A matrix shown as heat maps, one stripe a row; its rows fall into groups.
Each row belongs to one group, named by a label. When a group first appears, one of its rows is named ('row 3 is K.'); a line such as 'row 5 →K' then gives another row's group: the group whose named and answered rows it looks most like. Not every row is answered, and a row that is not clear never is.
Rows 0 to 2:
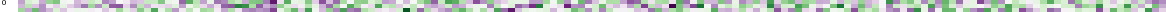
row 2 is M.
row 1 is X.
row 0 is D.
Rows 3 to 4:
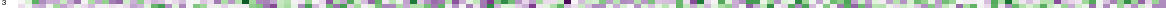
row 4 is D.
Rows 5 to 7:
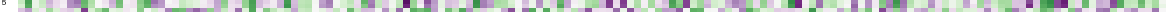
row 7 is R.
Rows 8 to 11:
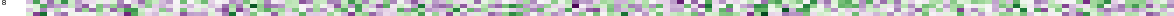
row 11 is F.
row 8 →X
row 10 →R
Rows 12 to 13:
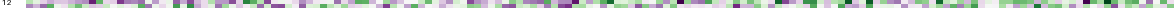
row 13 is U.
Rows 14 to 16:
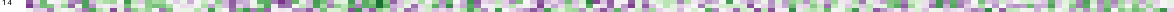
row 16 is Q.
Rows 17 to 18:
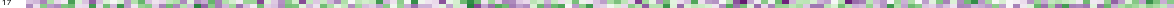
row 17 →U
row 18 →Q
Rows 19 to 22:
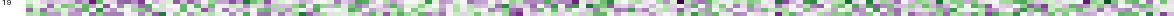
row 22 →M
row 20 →M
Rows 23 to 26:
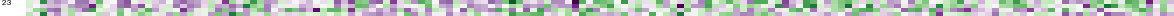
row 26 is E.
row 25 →Q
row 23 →F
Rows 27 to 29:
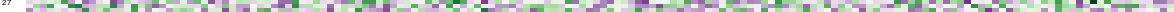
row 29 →R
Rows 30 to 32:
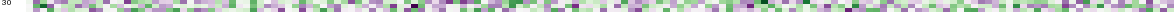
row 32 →U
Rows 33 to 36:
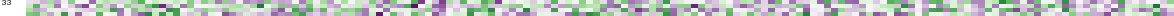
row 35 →U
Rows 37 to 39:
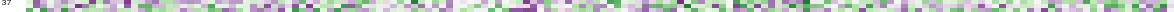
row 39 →M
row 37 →F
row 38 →Q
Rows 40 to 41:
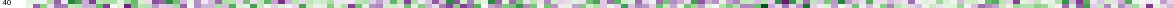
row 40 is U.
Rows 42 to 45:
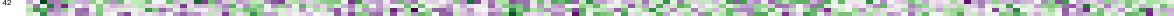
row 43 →F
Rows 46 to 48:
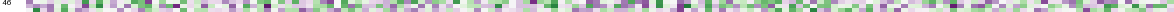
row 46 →R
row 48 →X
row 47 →Q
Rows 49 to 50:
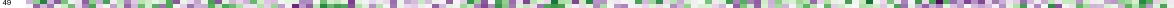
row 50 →Q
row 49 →Q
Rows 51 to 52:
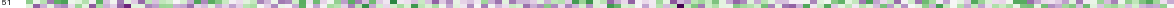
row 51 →M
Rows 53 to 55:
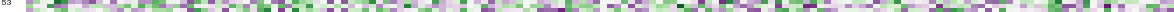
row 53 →D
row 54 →E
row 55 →D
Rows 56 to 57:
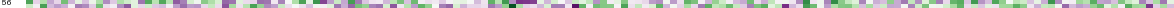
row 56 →M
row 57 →F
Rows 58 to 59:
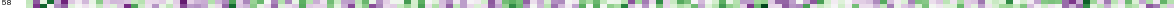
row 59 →F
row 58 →F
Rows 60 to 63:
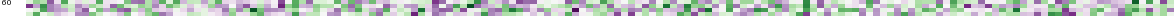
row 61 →Q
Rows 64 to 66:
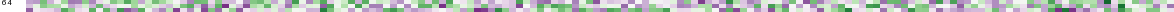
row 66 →Q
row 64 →D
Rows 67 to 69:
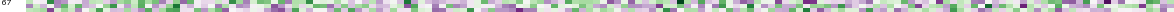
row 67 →E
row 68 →U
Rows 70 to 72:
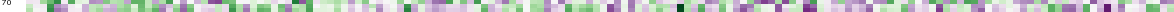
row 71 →E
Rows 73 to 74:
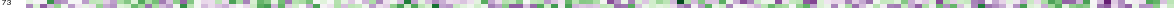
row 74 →R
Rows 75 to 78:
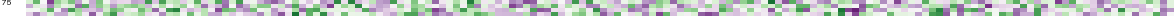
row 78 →U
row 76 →R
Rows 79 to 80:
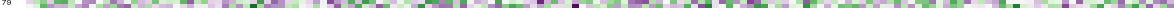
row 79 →D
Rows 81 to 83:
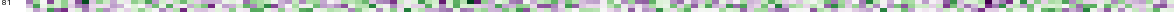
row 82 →D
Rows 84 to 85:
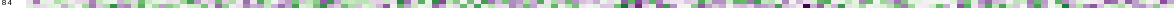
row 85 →U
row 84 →R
